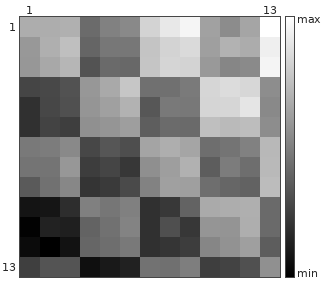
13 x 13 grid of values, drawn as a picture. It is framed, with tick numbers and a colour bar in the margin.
Mirror symmetry: none. Ninth with the highest average: top right. Lone odd cells: none. Ninth with the lowest average: bottom left. Slope: up to the top right.
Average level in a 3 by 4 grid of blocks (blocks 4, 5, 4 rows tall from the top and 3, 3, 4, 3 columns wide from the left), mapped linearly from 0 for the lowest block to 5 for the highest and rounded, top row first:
4 3 5 5
2 2 3 4
0 2 2 3
